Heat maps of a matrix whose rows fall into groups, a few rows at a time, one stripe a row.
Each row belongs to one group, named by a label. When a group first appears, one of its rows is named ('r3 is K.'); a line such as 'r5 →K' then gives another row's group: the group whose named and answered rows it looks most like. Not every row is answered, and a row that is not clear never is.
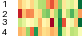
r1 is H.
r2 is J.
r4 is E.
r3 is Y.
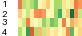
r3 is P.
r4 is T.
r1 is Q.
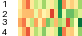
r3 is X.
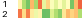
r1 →T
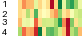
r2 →E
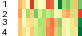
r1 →H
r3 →H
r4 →H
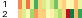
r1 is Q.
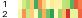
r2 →X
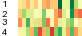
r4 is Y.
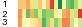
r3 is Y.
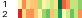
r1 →X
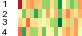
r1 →J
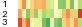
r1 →X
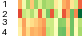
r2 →Y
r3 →X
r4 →X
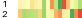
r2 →T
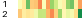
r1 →T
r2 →H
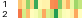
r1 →E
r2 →Q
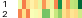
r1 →X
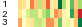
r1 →H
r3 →H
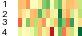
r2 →H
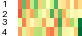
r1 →Q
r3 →X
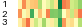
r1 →X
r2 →Q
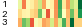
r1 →X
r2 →H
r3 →T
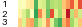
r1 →P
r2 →Y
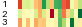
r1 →Y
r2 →Y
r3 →J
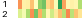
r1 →H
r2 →T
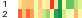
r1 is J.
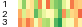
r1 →Q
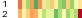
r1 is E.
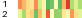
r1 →X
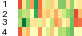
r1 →E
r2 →T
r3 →T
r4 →J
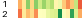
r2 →J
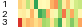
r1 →E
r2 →H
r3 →J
